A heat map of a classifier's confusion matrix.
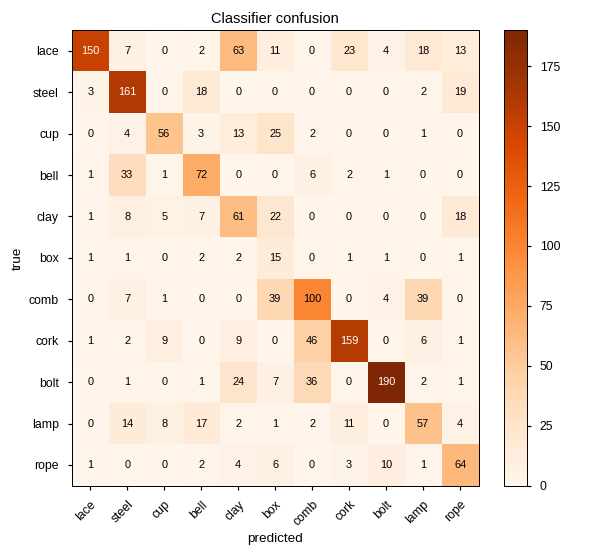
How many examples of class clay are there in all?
122
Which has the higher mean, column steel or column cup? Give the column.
steel
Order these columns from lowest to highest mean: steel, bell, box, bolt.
bell, box, bolt, steel
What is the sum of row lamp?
116
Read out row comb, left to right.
0 7 1 0 0 39 100 0 4 39 0
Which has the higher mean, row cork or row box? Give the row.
cork
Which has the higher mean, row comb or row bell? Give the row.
comb
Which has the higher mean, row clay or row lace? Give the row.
lace
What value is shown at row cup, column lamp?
1
